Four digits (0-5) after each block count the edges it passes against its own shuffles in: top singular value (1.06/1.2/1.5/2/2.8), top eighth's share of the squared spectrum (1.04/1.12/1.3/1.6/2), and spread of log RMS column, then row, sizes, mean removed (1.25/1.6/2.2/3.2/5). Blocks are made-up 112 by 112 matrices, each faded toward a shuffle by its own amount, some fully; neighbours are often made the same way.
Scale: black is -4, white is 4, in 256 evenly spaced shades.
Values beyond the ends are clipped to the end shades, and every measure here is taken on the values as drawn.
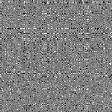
5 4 2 3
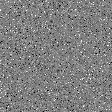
2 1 0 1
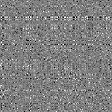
5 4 2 3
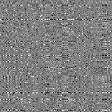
5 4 3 3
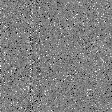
2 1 2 0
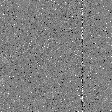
3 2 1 0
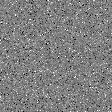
0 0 0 0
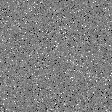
0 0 0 0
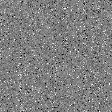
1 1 2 0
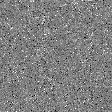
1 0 1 0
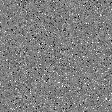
0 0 1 0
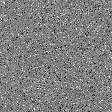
0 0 0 0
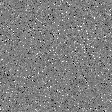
0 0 0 0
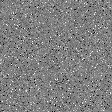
0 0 0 0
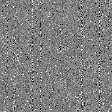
3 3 3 0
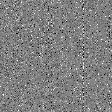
2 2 2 0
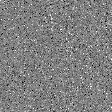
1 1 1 0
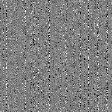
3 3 4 0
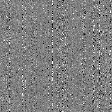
2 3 4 0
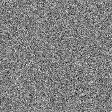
2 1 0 0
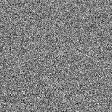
3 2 1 1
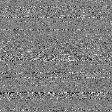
2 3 0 4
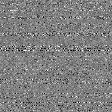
2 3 0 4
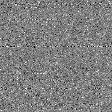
2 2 0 3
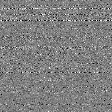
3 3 0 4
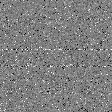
2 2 0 2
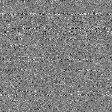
2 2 0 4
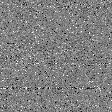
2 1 0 2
